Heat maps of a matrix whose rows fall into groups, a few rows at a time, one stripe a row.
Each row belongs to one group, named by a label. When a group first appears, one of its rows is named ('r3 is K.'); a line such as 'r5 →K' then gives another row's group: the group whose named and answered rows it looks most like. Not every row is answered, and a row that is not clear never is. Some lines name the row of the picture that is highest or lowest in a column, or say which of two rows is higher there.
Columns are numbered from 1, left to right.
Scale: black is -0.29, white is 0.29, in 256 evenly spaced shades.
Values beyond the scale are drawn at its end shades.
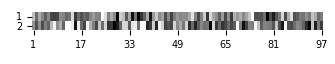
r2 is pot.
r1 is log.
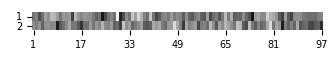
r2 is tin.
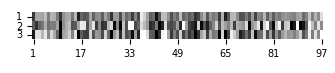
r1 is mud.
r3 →mud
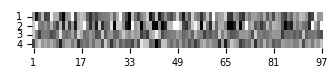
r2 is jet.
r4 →mud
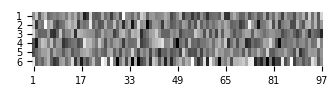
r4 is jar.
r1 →mud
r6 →log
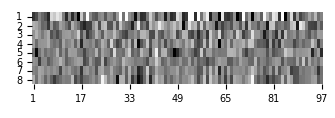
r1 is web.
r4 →log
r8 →log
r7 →log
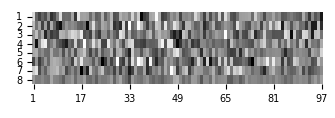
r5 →jet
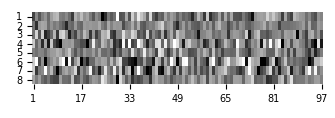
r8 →log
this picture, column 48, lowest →7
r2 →jar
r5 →pot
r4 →tin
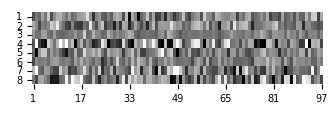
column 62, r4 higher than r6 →No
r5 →jar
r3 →jar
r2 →web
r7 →jet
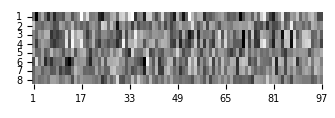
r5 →jet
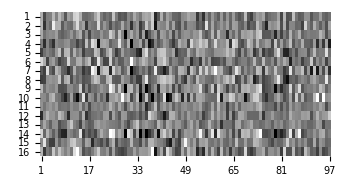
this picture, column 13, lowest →10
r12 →mud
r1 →pot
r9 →log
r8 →jar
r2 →pot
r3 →log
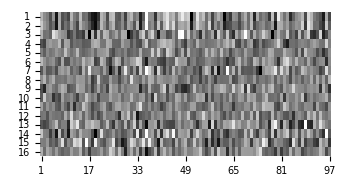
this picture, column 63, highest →7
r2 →tin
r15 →pot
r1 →tin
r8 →mud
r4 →jar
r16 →log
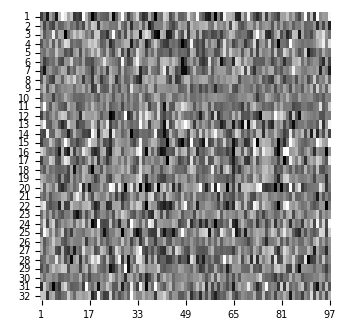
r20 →log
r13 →jet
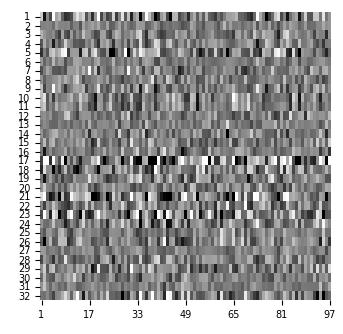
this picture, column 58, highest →17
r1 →pot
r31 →jet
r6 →pot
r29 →mud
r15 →mud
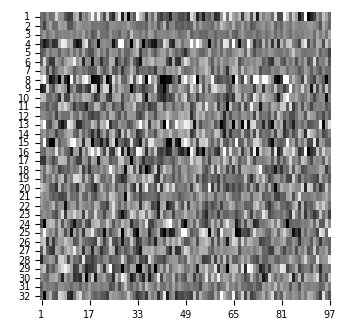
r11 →web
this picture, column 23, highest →13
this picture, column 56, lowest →23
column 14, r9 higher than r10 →No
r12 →tin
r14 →tin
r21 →log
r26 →web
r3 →mud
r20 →tin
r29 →web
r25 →jet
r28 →mud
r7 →web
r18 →log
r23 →pot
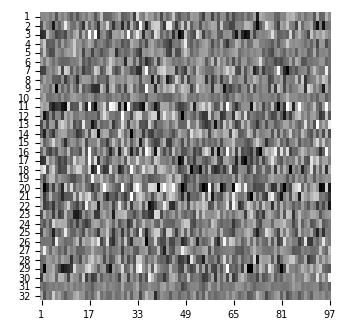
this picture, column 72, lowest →7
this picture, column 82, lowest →20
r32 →pot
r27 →jet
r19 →jar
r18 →mud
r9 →tin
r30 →mud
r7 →jar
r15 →pot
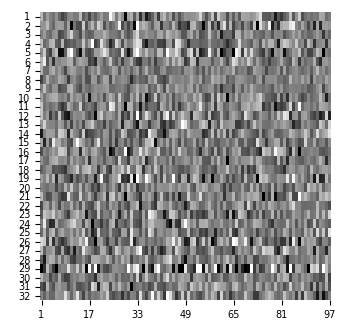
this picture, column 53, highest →29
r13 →jet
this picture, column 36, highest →19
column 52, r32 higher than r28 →Yes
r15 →pot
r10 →log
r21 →log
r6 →web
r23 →mud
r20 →tin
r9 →jet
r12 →tin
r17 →log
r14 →mud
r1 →log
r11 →log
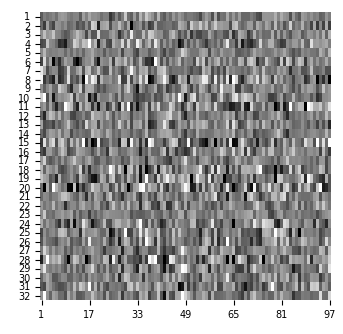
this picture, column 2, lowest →20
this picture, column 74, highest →18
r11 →tin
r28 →mud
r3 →mud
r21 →web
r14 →jar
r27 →jet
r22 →pot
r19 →tin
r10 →web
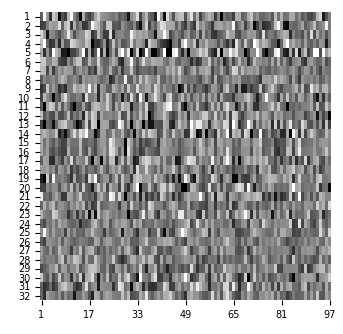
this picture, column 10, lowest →5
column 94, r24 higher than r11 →Yes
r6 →mud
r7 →web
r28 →pot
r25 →jet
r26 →jar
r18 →tin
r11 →jar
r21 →log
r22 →mud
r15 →log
